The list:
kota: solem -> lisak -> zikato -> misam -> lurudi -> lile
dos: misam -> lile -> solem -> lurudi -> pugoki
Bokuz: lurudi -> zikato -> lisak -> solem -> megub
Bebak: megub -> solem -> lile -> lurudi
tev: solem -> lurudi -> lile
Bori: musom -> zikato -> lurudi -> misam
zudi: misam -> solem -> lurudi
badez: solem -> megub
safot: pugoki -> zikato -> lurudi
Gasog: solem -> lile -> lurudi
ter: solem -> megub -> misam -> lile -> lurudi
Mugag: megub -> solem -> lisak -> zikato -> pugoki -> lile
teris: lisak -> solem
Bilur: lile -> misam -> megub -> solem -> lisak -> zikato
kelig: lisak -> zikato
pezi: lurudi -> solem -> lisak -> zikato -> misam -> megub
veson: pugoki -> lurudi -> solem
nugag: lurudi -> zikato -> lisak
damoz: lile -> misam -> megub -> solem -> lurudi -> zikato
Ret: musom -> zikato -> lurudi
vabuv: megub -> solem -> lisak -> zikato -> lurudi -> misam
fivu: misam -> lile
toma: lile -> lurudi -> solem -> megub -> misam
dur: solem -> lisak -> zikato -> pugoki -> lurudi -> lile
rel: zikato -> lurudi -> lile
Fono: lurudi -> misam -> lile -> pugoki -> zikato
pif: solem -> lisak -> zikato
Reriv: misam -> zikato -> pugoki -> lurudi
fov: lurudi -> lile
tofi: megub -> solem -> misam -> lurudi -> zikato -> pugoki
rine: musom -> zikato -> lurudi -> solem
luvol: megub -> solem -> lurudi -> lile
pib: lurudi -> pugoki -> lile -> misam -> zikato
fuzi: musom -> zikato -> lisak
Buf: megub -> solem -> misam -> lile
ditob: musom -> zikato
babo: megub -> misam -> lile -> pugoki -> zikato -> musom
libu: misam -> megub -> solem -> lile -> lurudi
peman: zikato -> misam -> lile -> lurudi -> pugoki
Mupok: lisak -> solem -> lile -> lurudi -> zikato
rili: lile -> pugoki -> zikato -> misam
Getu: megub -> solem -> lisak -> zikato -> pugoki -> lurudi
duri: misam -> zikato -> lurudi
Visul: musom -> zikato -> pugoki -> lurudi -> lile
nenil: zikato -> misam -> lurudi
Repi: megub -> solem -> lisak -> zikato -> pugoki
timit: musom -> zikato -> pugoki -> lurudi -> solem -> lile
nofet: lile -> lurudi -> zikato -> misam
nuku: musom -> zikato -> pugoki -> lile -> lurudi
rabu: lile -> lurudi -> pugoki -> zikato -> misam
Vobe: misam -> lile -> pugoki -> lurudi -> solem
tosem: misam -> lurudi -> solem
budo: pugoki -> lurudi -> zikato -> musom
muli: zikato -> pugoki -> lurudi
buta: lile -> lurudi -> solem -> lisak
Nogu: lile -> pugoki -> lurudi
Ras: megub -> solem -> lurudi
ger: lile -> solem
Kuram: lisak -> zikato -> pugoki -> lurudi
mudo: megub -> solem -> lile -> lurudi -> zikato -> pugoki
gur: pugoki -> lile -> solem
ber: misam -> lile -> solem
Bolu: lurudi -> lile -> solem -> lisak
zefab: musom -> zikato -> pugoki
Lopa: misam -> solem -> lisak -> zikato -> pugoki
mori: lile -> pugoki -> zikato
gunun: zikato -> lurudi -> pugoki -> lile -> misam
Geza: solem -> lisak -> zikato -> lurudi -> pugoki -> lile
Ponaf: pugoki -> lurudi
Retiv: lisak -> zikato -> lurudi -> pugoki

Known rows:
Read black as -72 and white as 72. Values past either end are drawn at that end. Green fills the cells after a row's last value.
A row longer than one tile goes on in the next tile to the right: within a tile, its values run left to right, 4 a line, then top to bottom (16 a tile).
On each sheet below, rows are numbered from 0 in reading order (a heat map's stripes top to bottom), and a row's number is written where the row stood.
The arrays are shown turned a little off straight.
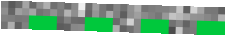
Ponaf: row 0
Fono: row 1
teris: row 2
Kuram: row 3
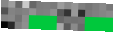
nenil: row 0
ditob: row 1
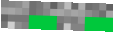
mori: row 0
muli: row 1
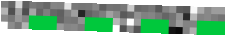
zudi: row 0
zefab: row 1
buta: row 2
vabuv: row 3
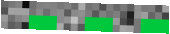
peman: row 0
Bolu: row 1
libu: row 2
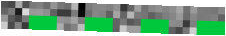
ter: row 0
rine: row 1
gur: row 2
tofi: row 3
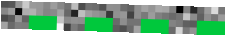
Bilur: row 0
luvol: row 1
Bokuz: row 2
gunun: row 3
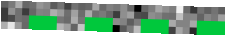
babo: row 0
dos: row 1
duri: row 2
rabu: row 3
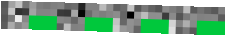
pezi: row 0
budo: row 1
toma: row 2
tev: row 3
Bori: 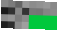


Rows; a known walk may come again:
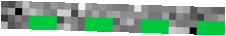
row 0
Bilur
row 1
Mugag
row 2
pif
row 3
nuku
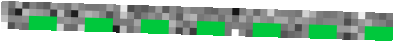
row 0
luvol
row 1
Ras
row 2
Reriv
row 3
fov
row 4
Nogu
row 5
kelig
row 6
tosem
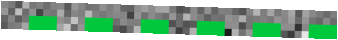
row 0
ger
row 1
veson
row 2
Bokuz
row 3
ber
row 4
Retiv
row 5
tofi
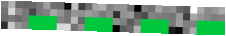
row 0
rili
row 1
Vobe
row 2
duri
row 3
vabuv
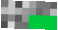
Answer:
Kuram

